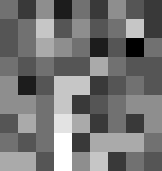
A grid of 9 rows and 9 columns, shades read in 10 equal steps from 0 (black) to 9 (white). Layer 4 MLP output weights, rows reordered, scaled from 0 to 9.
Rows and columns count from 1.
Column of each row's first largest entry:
3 3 3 6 4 4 4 4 4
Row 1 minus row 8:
0 -1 1 -8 2 -4 -1 -3 -2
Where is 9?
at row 8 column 4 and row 9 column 4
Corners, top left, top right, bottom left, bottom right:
4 2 6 3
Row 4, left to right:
4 3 4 3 3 6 4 3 3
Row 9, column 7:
2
